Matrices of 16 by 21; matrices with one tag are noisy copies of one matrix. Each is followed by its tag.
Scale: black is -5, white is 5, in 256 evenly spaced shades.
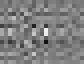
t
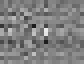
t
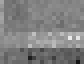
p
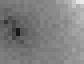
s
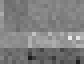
p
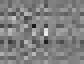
t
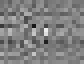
t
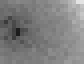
s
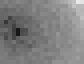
s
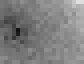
s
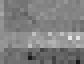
p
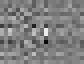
t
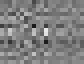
t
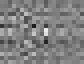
t
